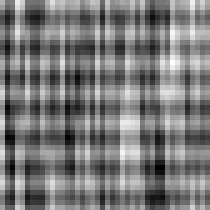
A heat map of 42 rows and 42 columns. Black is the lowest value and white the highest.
The histogram is bell-shaped. The top right is the ninth with the highest average. Stripes running across repeat 7 times from top to bottom.
